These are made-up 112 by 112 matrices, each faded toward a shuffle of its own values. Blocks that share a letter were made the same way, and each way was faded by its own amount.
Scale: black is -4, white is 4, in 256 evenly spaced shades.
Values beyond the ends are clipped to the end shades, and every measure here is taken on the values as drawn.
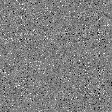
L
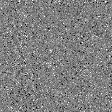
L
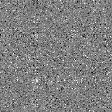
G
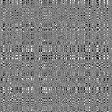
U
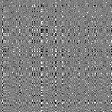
U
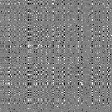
U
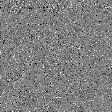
L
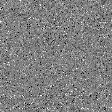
L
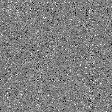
L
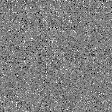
L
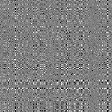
U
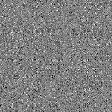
G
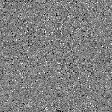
G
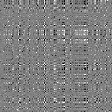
U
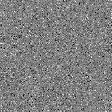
G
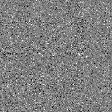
G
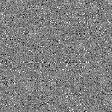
G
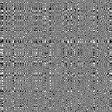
U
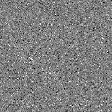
G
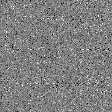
L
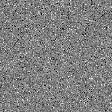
G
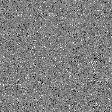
L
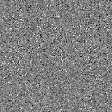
G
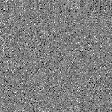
G
